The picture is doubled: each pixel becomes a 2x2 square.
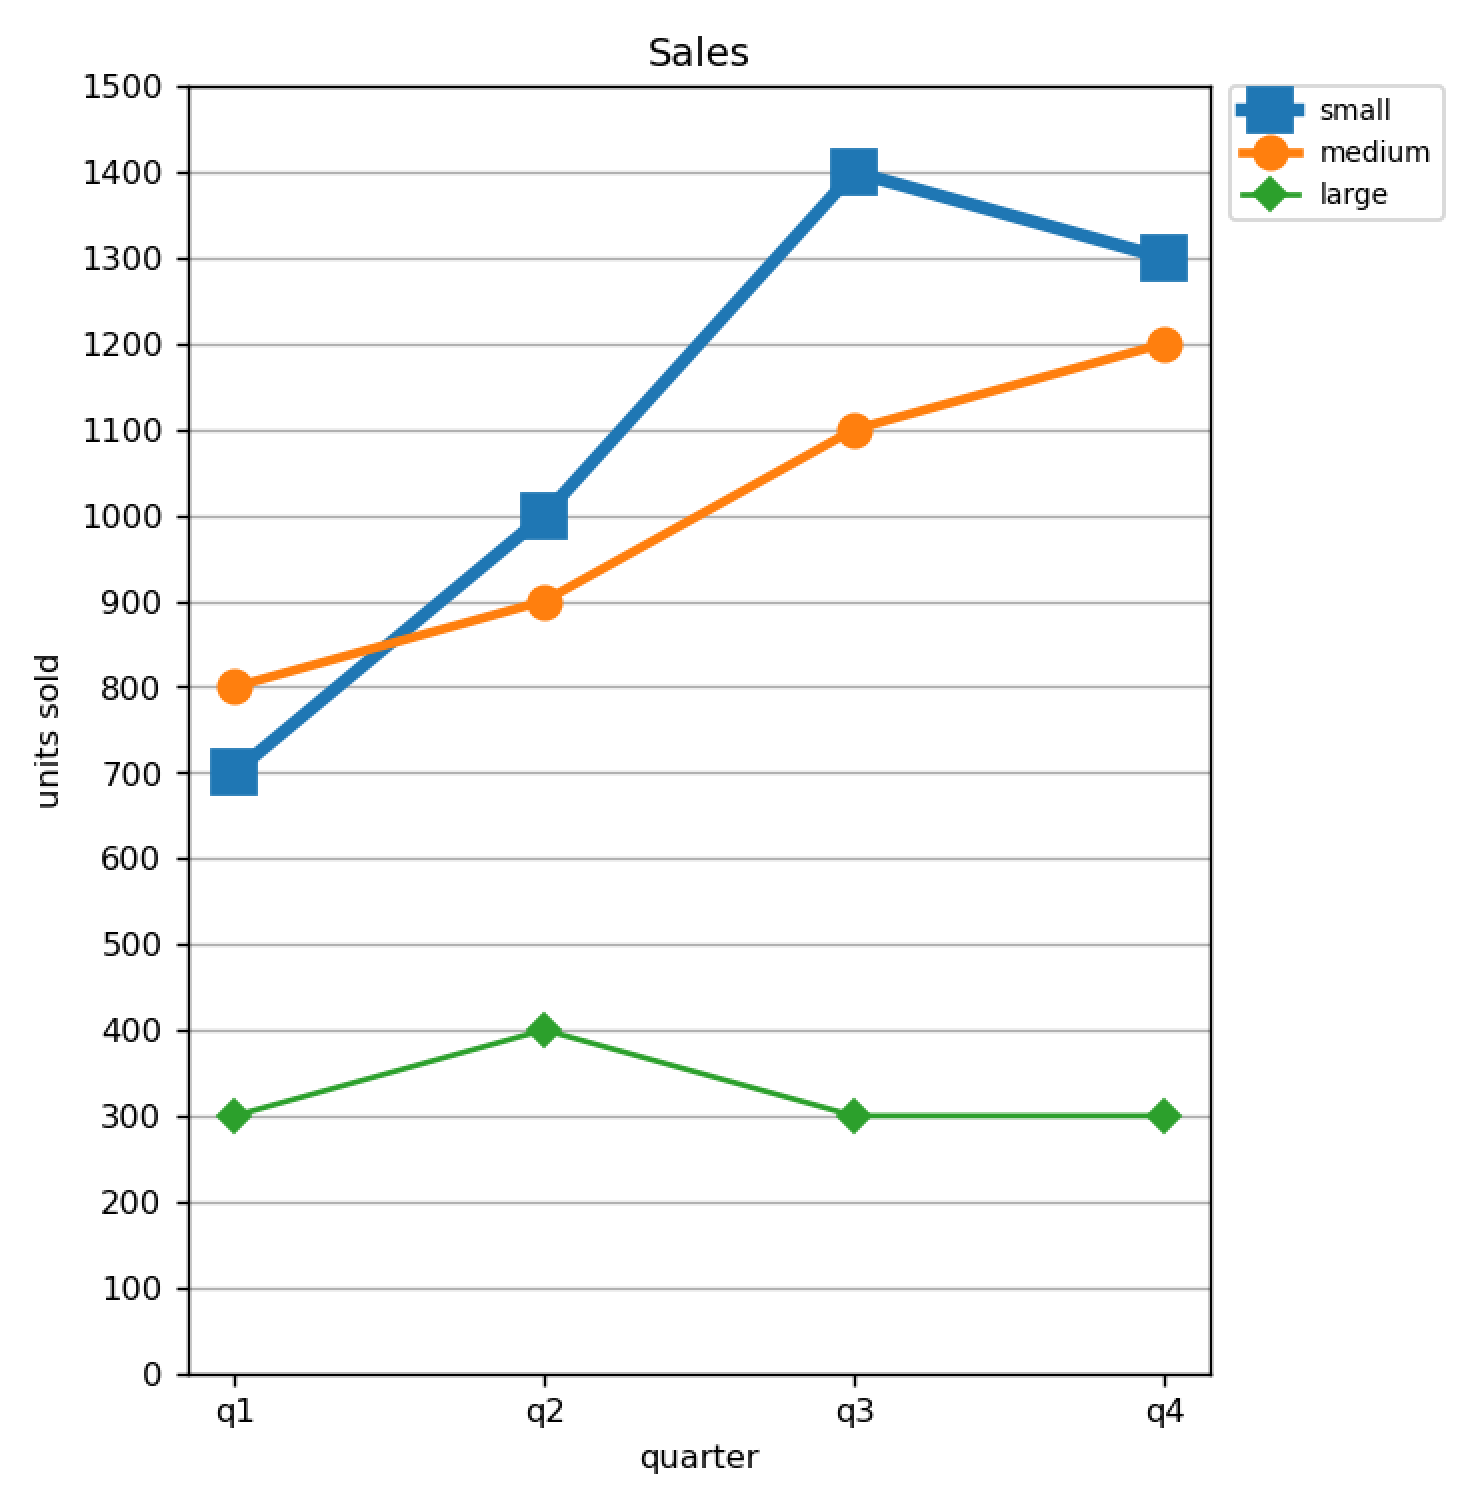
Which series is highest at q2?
small
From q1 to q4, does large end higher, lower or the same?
the same
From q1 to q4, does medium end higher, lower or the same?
higher
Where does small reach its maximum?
q3
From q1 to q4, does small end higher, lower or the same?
higher
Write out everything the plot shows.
Title: Sales
x-axis: quarter, ticks q1 q2 q3 q4
y-axis: units sold, ticks 0 100 200 300 400 500 600 700 800 900 1000 1100 1200 1300 1400 1500
Legend: small, medium, large
Values:
small: 700 1000 1400 1300
medium: 800 900 1100 1200
large: 300 400 300 300
